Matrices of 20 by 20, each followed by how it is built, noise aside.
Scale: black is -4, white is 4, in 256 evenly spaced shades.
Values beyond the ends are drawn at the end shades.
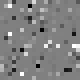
sparse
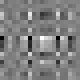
low rank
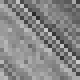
Toeplitz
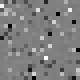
sparse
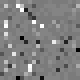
sparse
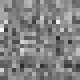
low rank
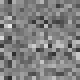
low rank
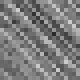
Toeplitz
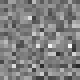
low rank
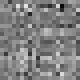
low rank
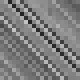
Toeplitz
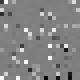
sparse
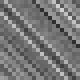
Toeplitz
